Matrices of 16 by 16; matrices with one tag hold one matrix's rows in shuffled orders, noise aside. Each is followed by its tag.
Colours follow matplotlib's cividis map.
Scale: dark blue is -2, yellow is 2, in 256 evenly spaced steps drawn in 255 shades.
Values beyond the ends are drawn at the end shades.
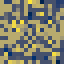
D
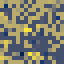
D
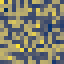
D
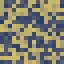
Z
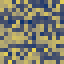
D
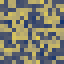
Z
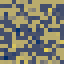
Z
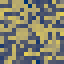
Z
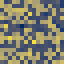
D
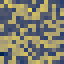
Z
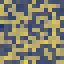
Z
